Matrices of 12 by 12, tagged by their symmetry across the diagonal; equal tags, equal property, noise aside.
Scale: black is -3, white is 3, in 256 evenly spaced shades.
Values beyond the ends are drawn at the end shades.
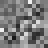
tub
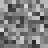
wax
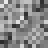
tub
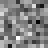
wax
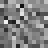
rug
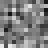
rug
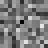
tub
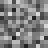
rug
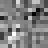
rug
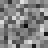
tub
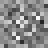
tub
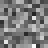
wax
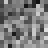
wax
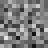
wax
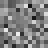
rug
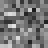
wax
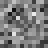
tub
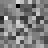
rug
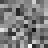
wax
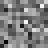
rug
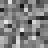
rug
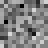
tub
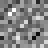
tub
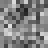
wax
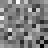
tub
